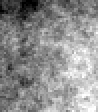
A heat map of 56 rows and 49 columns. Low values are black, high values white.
The texture is blotchy. The top left is the ninth with the lowest average. There are no regular stripes. The field climbs toward the bottom right.
